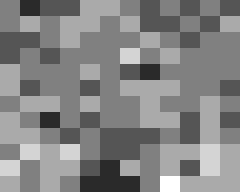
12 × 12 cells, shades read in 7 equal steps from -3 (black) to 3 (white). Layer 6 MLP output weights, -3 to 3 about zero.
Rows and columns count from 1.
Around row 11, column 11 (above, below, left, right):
2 1 -1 1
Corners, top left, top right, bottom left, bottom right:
0 -1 1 1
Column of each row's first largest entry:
5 2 4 7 1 1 2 1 1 2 1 9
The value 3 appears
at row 12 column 9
